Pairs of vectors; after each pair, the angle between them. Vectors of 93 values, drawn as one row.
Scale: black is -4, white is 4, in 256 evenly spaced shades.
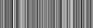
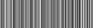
partly opposed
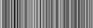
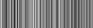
nearly parallel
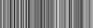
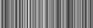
partly opposed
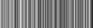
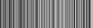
nearly opposite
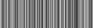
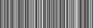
nearly opposite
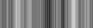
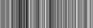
orthogonal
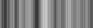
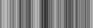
nearly opposite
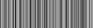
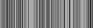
partly opposed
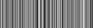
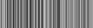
partly opposed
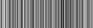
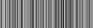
nearly parallel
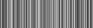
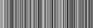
partly opposed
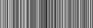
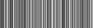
partly opposed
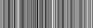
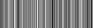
nearly opposite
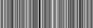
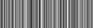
partly aligned
